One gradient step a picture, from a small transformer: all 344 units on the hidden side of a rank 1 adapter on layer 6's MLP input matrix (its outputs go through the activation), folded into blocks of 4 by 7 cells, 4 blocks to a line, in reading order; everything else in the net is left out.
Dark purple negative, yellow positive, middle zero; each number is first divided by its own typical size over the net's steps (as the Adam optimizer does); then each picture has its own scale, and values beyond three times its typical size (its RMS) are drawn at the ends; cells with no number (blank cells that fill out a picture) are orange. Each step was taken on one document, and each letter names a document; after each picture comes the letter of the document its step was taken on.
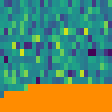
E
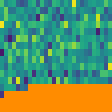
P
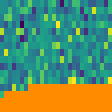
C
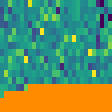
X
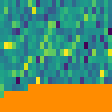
C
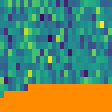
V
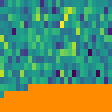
E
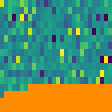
E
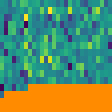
V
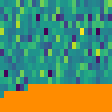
P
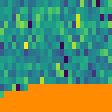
X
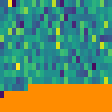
C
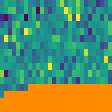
X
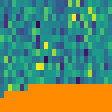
V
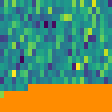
C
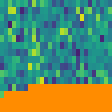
V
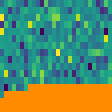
P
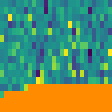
E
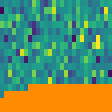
P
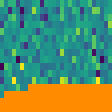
E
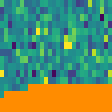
P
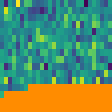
C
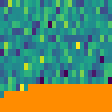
X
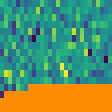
X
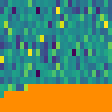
V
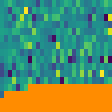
E
